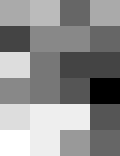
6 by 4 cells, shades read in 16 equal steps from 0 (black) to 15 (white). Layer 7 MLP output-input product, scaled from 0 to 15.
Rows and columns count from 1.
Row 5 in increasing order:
5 13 14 14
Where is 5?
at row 4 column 3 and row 5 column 4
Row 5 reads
13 14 14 5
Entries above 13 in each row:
0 0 0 0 2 2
